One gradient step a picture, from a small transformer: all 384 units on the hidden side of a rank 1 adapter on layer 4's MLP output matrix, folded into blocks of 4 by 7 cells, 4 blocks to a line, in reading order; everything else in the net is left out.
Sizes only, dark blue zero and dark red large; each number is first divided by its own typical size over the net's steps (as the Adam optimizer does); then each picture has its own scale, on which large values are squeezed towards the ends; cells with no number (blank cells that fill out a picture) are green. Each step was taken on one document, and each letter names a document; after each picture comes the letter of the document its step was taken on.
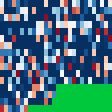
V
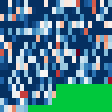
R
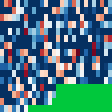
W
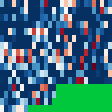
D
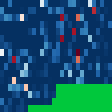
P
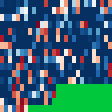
V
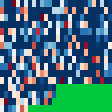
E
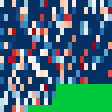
D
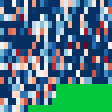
E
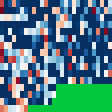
V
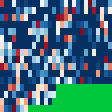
V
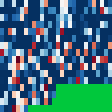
D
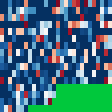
R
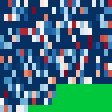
W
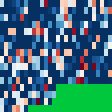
D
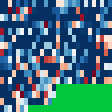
R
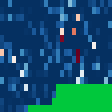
P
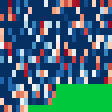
R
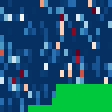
P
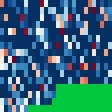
D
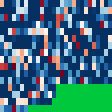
D
